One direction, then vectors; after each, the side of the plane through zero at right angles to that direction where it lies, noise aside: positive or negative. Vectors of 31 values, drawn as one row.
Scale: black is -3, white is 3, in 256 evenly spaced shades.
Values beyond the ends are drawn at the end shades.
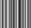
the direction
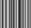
positive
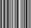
negative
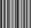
negative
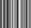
negative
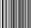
positive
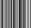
positive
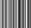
positive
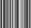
negative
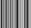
negative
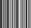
negative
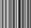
positive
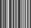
positive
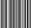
positive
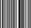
positive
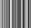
positive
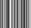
negative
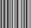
negative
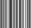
positive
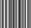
positive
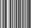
positive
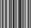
positive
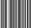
positive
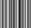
positive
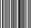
positive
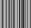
positive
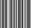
positive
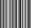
positive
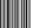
negative
